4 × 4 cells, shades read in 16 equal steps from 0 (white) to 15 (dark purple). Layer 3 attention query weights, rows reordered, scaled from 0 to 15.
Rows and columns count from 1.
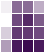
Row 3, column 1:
3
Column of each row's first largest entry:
2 3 2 3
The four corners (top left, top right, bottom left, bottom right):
1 5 6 14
